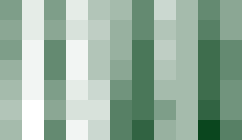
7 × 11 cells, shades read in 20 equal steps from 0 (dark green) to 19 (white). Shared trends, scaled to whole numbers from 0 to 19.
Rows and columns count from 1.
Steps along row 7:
up down up down down down up up down up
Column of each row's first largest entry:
2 2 2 2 2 2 2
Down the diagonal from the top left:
9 17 7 18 15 6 3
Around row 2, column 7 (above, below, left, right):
7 5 11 13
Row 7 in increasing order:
0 3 6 6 7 11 12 12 15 18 19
